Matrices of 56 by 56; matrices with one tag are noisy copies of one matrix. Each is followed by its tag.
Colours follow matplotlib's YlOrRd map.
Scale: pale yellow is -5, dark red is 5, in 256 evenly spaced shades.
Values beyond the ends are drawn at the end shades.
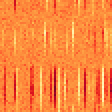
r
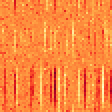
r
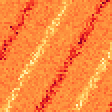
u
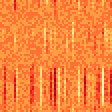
r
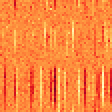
r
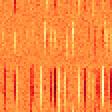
r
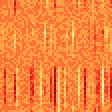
r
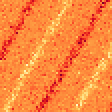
u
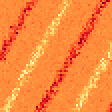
u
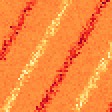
u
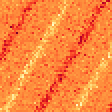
u
